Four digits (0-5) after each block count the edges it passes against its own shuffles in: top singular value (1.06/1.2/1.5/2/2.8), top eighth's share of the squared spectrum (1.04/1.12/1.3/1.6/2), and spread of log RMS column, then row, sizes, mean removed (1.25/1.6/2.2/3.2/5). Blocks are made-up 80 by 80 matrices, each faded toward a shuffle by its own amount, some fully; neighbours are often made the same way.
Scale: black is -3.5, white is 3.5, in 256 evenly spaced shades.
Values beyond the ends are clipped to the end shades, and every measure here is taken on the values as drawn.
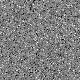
0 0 0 0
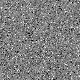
0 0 0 0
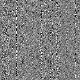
2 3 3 0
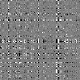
5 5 3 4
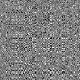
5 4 3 3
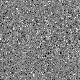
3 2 0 0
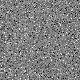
2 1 0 0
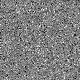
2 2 0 0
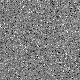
1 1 0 0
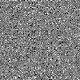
4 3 1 1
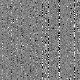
3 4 3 0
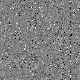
2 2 1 0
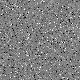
0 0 0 0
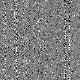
2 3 3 0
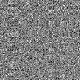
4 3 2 1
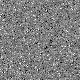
0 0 0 0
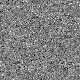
2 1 0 0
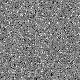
1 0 0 0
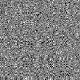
4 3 2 2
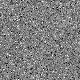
0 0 0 0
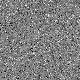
2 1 0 0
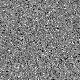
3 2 0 0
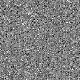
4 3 1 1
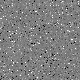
1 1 0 0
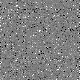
3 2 1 1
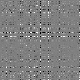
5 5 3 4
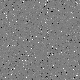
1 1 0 0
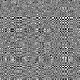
5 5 3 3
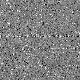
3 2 0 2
